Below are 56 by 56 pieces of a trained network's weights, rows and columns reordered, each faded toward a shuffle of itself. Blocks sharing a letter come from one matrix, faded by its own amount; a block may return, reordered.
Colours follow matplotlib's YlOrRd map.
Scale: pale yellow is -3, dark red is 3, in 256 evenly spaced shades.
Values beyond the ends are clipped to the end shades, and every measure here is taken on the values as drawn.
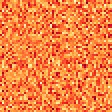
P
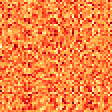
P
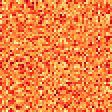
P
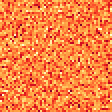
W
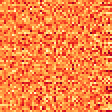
P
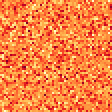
W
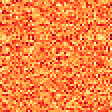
P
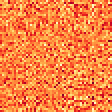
P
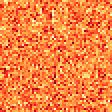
W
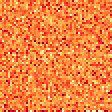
W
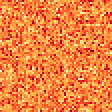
W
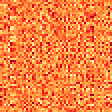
P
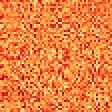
P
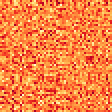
P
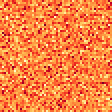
W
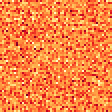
W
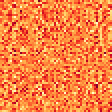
P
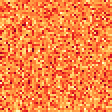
W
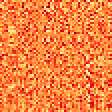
P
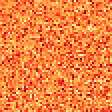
W
